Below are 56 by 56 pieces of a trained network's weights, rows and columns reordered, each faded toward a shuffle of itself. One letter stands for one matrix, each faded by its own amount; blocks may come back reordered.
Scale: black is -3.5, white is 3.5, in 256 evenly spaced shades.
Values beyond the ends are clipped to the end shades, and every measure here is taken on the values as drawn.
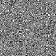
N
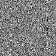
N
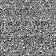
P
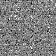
P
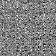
P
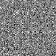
N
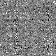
P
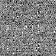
P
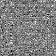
P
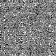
P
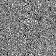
N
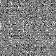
P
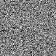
N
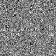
N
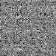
P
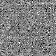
P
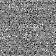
P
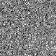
N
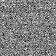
P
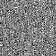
N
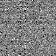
P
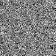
N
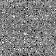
P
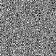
N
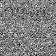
P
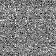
P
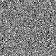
N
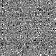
P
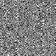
N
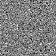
N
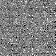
P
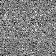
P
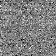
P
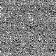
P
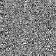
N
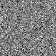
N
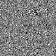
N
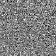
N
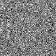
N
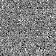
P
